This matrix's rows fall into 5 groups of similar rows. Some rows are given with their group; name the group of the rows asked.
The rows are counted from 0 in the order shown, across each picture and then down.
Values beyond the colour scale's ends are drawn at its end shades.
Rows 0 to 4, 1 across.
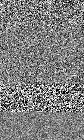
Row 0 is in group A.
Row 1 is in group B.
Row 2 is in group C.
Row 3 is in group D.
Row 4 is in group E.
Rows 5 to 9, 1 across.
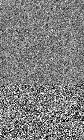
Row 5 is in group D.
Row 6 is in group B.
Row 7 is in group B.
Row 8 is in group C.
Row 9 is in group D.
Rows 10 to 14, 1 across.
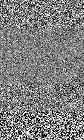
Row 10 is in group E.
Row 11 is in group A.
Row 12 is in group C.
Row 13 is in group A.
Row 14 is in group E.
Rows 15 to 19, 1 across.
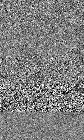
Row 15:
A
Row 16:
C
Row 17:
B
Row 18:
D
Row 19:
A
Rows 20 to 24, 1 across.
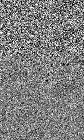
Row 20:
A
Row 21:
A
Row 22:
D
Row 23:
A
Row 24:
B
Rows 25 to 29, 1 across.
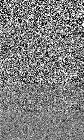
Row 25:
E
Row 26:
D
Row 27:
C
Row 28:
C
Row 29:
D
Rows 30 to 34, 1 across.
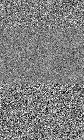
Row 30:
A
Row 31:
E
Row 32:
A
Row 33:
D
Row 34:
E
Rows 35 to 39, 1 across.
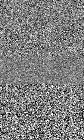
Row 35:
E
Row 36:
A
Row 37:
A
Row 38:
B
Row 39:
B
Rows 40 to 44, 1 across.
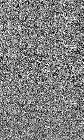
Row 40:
C
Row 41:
C
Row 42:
E
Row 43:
C
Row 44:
E
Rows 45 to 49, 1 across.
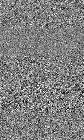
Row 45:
D
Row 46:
C
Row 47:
E
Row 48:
D
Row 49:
E
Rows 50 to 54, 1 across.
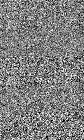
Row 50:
C
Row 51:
B
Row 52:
C
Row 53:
B
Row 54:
D
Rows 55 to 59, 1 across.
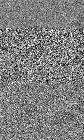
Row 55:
C
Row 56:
B
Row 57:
D
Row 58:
C
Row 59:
A
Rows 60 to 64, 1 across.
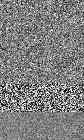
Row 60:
A
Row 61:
B
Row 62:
A
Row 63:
B
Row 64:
C
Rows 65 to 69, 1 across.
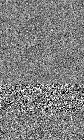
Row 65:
B
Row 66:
B
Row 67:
A
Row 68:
D
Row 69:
B
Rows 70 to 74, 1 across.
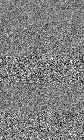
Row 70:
D
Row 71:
E
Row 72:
B
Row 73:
E
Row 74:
A
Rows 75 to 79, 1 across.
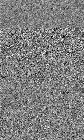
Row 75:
D
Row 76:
D
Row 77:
B
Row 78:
D
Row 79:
E
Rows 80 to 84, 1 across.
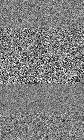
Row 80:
E
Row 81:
E
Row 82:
C
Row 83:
B
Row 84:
D
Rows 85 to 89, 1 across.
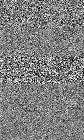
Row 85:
E
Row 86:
A
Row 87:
A
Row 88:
C
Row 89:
D
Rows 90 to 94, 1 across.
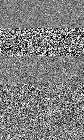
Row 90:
E
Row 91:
D
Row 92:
C
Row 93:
E
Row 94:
A
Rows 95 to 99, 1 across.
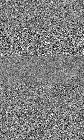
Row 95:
B
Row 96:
E
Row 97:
C
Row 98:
A
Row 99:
B
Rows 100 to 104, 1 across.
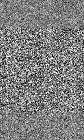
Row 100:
A
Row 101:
A
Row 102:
B
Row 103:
B
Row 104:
B
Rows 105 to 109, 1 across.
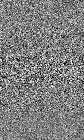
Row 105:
A
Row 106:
D
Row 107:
B
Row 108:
B
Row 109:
C
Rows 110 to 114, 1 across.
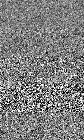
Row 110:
B
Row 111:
D
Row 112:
C
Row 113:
D
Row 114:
B
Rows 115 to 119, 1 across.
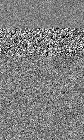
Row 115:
A
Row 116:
D
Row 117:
A
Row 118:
D
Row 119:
A
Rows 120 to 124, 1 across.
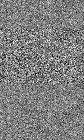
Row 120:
A
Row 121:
A
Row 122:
B
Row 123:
C
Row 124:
A
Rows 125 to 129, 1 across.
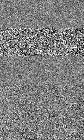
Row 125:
A
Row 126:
C
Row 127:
E
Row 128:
C
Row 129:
C
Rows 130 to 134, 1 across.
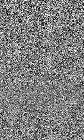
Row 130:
E
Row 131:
A
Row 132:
A
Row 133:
C
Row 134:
E
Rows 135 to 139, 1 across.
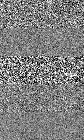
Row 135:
A
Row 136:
E
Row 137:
C
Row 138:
C
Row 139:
C
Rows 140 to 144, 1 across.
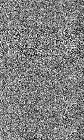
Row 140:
C
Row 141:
C
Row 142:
A
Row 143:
C
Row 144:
C
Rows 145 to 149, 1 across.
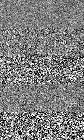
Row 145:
A
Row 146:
C
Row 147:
A
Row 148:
C
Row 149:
E
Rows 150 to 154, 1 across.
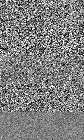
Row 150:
B
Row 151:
B
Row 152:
D
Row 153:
B
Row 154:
A
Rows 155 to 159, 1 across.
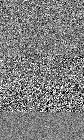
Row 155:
E
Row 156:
C
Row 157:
A
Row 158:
D
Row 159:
E
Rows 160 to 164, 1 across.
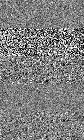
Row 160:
B
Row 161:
C
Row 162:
D
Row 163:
E
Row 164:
D
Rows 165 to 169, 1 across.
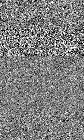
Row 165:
B
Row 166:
C
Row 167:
A
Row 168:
B
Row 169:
D
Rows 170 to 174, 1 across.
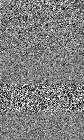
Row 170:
D
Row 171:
B
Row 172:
D
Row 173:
E
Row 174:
B
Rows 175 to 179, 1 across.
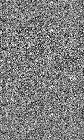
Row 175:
B
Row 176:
B
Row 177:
A
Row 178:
B
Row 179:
B
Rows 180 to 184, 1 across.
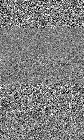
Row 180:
E
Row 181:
E
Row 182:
D
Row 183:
D
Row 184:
B
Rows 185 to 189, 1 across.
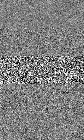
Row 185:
A
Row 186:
E
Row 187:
C
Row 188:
D
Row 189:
C
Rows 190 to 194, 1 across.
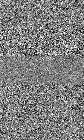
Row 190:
D
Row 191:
C
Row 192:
A
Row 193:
C
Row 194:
B
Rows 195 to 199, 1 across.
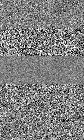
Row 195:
A
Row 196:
C
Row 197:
A
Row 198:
B
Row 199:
D
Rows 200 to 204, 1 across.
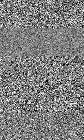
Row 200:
A
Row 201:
E
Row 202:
D
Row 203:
C
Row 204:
A
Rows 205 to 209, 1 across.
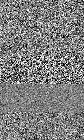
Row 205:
C
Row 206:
D
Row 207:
D
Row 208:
B
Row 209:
C
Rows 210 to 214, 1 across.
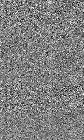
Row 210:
A
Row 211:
D
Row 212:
A
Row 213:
A
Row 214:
A
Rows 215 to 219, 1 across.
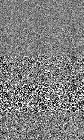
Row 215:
E
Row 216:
E
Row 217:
E
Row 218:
E
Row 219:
B
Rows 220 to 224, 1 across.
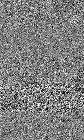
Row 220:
A
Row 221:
E
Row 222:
C
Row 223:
D
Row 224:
D
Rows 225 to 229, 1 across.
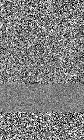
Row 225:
A
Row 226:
B
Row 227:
C
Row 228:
A
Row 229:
A
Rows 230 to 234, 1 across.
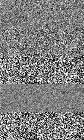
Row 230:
D
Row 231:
C
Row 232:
C
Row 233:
D
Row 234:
C
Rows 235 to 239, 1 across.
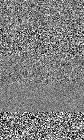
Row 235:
E
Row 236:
E
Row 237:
D
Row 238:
A
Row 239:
E
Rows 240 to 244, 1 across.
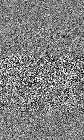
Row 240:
E
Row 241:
D
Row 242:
C
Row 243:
B
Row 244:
A
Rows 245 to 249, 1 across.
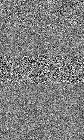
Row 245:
A
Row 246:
E
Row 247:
E
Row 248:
C
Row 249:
B
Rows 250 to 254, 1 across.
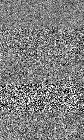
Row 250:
A
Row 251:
C
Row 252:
D
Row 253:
B
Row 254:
C
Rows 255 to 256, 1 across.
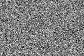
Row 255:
B
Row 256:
A
